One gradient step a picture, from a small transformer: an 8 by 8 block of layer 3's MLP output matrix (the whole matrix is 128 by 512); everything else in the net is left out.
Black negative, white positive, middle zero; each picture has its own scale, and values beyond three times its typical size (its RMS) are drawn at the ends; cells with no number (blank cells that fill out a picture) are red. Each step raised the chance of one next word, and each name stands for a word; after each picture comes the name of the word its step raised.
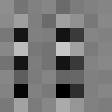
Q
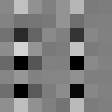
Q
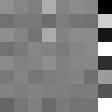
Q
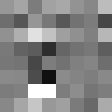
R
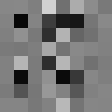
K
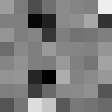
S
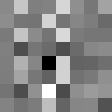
Q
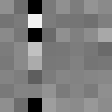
R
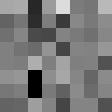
S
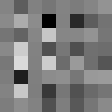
K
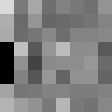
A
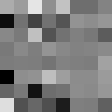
S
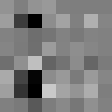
S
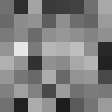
A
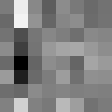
A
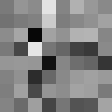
Q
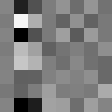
R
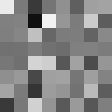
S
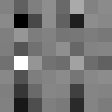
K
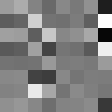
R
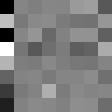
R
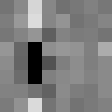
A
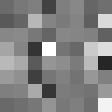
A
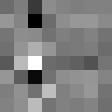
K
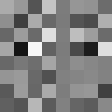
Q
